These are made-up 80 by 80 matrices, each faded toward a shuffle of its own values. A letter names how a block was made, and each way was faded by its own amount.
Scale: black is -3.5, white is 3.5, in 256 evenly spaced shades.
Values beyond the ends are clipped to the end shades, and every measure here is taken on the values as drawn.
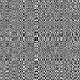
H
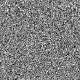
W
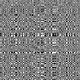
H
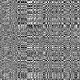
H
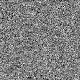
W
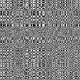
H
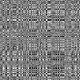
H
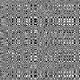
H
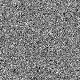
W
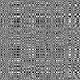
H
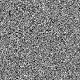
W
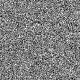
W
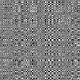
H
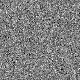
W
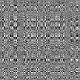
H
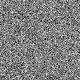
W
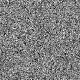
W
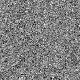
W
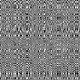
H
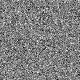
W
